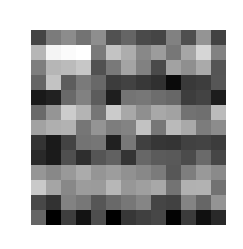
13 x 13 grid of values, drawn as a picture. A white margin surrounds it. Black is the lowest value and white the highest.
In the top left lies a patch that is higher than the rest. Stripes running across repeat 3 times from top to bottom. The values follow a bell shape. The ninth with the highest average is the top left.
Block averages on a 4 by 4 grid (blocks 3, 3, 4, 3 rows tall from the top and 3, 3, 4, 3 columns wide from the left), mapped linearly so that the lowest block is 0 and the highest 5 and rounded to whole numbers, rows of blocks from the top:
5 4 2 3
2 2 1 0
1 2 1 1
1 1 1 1
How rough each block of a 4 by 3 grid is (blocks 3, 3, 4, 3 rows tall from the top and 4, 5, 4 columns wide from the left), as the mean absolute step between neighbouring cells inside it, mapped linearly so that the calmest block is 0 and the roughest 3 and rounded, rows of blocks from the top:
2 1 2 / 3 1 1 / 2 1 0 / 2 0 2
